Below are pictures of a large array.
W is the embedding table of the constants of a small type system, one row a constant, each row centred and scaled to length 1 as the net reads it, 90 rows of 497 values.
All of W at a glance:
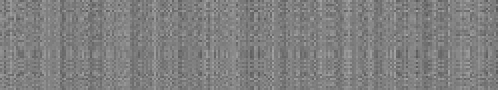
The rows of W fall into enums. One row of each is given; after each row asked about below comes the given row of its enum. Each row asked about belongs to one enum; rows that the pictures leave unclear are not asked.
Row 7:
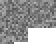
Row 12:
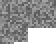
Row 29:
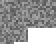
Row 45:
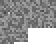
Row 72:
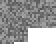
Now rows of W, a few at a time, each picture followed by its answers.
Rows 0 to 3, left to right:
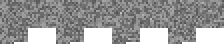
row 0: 72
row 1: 72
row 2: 45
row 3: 7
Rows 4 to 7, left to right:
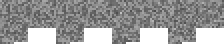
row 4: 12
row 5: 12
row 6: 45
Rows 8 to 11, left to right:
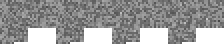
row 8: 72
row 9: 72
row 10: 45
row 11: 45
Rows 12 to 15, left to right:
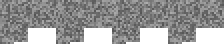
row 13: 72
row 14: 7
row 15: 12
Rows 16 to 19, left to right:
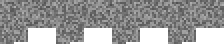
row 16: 29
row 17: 12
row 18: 29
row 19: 29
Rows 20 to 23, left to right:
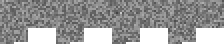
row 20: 29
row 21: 12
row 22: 45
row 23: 7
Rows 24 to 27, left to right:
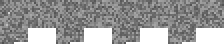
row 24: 45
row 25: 72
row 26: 72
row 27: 12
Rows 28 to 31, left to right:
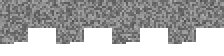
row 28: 12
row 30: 45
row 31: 29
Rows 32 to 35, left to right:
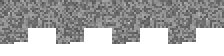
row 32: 45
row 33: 72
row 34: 45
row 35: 45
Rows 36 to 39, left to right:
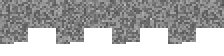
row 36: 12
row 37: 7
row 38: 45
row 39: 12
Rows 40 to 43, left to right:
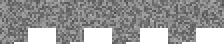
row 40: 72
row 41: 29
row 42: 45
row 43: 12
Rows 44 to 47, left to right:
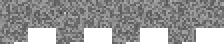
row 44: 12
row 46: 12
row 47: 29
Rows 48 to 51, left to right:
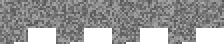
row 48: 29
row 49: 12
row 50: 72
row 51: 7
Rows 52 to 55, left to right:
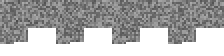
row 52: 29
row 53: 72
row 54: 72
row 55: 29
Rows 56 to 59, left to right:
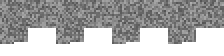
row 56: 72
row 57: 72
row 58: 12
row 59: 29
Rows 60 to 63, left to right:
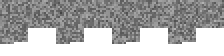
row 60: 12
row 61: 45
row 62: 72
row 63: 7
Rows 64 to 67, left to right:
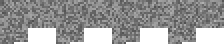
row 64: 45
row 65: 12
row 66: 72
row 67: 7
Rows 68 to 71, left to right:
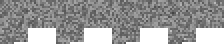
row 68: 45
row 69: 12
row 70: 72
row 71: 45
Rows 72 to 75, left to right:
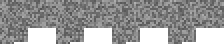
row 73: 72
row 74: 29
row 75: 29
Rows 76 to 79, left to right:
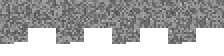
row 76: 12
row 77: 7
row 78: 45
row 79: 45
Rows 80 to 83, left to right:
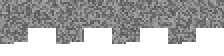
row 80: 12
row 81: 29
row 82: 72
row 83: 45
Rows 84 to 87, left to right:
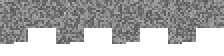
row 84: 29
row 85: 45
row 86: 12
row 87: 72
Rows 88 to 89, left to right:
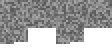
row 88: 29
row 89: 12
